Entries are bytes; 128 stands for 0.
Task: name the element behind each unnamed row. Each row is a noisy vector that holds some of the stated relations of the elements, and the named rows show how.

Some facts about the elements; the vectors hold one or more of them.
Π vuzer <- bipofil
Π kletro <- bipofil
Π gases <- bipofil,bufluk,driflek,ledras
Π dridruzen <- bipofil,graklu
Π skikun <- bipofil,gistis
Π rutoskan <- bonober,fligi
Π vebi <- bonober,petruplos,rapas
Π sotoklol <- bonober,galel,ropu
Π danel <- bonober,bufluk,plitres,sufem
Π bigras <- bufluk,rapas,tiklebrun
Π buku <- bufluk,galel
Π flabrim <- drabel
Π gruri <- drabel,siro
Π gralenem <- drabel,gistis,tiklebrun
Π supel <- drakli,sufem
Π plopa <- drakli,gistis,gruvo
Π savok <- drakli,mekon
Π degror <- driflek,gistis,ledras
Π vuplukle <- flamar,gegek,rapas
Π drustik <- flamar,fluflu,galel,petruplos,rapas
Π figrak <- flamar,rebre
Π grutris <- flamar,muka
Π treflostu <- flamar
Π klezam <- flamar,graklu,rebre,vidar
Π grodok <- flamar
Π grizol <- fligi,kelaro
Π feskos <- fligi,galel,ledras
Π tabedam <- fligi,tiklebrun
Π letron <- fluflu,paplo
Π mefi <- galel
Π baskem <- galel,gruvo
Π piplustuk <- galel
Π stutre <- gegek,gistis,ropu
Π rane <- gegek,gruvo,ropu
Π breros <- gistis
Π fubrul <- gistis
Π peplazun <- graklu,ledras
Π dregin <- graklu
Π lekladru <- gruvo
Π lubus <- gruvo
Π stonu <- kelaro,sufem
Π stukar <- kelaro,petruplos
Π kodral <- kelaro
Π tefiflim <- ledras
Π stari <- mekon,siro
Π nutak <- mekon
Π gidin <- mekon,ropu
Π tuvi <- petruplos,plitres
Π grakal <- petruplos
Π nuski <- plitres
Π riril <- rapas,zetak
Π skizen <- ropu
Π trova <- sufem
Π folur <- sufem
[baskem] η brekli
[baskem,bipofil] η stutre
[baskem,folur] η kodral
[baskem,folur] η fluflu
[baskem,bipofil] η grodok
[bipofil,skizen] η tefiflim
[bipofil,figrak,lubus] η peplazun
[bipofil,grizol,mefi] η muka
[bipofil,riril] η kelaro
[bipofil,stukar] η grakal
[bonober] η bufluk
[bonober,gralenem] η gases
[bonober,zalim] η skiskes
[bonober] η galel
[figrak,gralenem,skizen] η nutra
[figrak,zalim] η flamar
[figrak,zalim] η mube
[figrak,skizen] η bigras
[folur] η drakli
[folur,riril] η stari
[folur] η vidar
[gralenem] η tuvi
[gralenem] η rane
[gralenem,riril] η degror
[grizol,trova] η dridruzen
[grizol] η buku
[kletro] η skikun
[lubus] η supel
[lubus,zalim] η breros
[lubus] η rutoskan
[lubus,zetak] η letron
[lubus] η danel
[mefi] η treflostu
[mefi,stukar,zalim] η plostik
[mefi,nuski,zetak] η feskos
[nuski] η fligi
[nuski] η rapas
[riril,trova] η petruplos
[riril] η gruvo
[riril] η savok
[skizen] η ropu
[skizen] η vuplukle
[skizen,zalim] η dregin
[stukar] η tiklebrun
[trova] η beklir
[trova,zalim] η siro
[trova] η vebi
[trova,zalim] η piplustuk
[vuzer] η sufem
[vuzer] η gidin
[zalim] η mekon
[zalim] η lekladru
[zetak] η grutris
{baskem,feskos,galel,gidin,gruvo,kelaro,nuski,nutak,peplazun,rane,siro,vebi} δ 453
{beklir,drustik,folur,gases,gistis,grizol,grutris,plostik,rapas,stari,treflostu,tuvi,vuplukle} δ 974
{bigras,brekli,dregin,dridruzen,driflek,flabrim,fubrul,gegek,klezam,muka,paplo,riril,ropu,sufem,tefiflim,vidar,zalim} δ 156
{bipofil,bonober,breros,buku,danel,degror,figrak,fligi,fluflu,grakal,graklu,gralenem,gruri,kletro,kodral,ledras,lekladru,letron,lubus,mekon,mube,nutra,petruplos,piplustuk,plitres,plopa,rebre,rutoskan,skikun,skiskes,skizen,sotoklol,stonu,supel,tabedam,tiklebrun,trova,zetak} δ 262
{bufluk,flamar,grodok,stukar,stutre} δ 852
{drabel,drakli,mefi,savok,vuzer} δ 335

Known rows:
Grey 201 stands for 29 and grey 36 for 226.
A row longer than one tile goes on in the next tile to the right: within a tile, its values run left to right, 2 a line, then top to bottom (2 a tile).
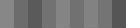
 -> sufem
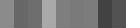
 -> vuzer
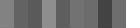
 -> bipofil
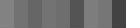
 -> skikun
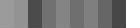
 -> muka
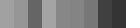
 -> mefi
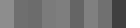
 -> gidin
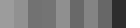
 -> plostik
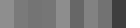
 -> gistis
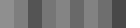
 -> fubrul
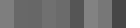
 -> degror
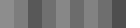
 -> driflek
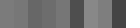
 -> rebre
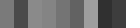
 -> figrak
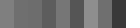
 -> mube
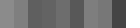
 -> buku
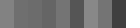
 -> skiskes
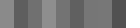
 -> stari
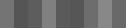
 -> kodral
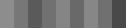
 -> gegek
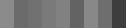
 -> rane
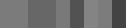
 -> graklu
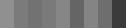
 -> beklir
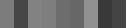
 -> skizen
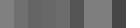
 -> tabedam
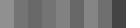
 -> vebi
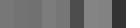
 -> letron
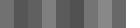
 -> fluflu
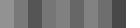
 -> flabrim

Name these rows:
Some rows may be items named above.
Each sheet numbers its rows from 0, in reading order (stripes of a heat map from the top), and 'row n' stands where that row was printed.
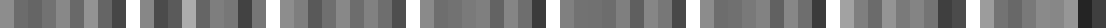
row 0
bigras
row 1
riril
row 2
driflek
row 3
rane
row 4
bufluk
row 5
rane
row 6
grizol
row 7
zalim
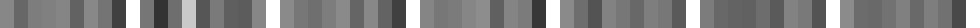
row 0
tuvi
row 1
folur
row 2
peplazun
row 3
rapas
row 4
brekli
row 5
petruplos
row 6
gruvo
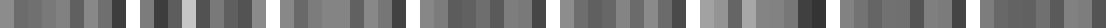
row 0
rane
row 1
baskem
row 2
tuvi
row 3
buku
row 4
ropu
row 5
mefi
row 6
skikun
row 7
petruplos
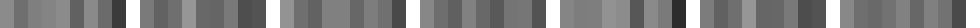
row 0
gases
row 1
kletro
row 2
savok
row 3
stutre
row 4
grutris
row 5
kletro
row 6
gruvo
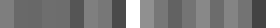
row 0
degror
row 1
drabel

